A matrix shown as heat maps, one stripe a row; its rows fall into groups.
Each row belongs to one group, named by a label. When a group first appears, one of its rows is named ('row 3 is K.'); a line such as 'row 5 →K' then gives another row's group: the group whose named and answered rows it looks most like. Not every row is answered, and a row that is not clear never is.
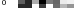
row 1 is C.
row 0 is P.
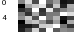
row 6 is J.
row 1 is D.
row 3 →P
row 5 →D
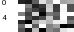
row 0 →J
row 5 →J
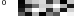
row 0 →D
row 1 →J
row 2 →D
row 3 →P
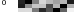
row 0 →J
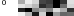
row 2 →J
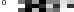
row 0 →P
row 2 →P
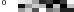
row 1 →D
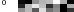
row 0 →J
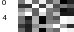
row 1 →C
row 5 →P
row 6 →J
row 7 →P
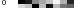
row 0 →J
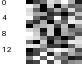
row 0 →J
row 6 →D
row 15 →C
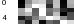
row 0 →D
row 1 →D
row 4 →J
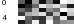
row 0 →P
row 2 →P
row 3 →D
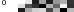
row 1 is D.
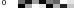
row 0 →P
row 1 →D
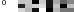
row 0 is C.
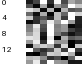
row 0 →C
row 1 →P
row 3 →P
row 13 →J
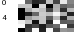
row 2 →D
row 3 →J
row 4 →D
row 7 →C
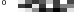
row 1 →C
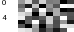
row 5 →C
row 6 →P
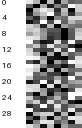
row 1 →P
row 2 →D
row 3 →D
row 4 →P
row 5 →C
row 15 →P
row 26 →C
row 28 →D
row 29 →P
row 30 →D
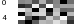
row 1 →C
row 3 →D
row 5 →J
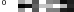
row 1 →J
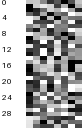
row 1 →D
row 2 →J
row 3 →P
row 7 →P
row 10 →C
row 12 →C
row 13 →C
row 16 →D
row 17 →D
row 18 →J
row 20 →C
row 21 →P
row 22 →P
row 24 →C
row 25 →D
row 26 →J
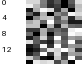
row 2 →D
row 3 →P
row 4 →D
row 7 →P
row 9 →C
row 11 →C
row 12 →J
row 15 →D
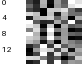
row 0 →P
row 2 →J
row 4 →D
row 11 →C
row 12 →D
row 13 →C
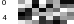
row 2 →P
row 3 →J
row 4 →C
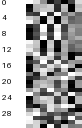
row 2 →D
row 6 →C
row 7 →C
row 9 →C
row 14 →D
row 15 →C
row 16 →J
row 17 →D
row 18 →P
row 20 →D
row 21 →D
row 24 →D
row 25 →D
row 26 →J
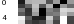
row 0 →D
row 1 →C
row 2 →P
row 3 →P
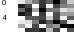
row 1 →C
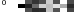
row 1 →J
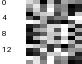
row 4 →P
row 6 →J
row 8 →J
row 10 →J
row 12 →C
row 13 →J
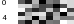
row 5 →P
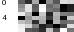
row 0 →P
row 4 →D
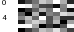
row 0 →J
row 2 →J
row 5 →D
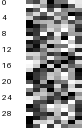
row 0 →P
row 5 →D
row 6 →J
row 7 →J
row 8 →C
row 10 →J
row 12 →J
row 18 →J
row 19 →J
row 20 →P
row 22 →P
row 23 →D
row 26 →J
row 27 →J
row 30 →D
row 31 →C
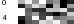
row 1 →D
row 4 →C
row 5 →J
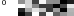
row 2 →D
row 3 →C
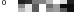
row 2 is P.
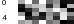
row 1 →D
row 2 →J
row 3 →P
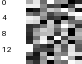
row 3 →P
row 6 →J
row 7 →D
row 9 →C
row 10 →D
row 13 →P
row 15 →P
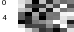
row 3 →P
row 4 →P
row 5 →J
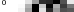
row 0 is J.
